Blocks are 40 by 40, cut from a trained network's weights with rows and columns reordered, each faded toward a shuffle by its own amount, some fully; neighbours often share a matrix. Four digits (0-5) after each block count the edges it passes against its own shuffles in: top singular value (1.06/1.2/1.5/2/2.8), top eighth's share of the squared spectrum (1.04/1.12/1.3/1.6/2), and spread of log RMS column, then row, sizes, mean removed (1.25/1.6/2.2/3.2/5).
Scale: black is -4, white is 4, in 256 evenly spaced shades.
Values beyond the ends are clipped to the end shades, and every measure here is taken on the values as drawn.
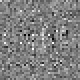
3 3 1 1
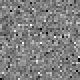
1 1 0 0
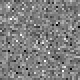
0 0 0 0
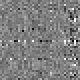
3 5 2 2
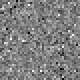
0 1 0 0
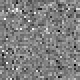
2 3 1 1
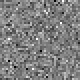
1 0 0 0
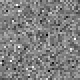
1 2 0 0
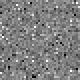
1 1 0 0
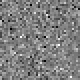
2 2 1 0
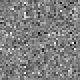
2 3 1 1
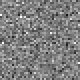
1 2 0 0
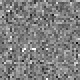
2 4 1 1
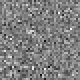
2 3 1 0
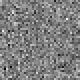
1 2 0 1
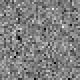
2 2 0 0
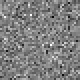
1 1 0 0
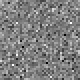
0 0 0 0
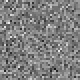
1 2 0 1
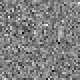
2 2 0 0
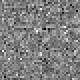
2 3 1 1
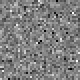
0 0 0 0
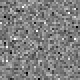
0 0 0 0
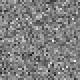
1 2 0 1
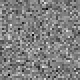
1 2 1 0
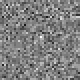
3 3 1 1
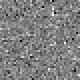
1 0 0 0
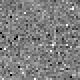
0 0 0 0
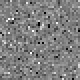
0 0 0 0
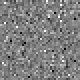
1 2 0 0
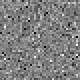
1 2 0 0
